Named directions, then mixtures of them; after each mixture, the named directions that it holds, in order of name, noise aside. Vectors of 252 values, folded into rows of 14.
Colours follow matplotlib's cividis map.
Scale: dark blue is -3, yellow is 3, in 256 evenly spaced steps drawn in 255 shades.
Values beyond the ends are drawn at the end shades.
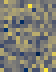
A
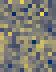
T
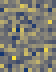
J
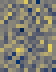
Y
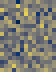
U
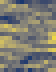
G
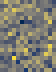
A, J, Y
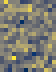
A, G, J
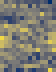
G, T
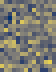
A, G, T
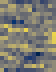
A, G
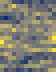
G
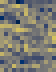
G, U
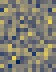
J, Y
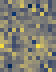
A, J, T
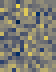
U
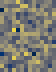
J, U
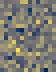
A, Y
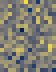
Y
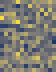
G, T, U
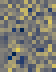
T, U, Y
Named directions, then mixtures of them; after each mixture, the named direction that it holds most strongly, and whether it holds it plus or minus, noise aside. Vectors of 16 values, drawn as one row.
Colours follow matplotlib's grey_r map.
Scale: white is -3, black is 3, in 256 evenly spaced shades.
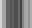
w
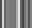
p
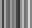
p, minus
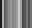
p, plus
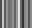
p, plus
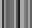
p, minus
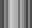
w, minus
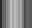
w, minus
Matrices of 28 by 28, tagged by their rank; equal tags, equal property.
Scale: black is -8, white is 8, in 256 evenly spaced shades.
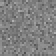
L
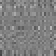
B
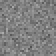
L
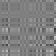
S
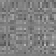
B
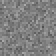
L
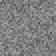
L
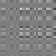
S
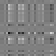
S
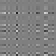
S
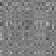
B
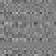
B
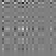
S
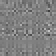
B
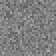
L
